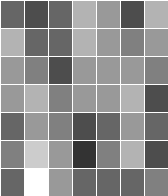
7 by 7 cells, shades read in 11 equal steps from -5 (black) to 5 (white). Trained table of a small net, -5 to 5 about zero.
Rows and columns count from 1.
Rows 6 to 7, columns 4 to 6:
-3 0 2 / -1 -1 -1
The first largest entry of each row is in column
4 1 1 2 2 2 2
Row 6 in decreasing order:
3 2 1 0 0 -2 -3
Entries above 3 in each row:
0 0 0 0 0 0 1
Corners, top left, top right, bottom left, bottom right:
-1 2 -1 0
